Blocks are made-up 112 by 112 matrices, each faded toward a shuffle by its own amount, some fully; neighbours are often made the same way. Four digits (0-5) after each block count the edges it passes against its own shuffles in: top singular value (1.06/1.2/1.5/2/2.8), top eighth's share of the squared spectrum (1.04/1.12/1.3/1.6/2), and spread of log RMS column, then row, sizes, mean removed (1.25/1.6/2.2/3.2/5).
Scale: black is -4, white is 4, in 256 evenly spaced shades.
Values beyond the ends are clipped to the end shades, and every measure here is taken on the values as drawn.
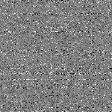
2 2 2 3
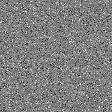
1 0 0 1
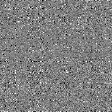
2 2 3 3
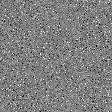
0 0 0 1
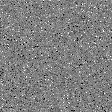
0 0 0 0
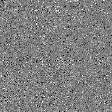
1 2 2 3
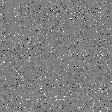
2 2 1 1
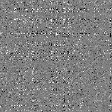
2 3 3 3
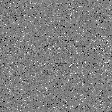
1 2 1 2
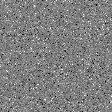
1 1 0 1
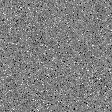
0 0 0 0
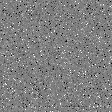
0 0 0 0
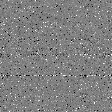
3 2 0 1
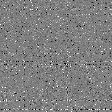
2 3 1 2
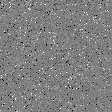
1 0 0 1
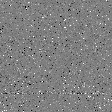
2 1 0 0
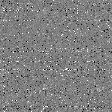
2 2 1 2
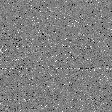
2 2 1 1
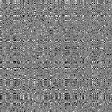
5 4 3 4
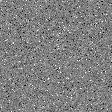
0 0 0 0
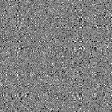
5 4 2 3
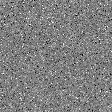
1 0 0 0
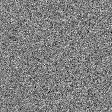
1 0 0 0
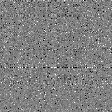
4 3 1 2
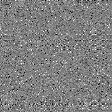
4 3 1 2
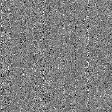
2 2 3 0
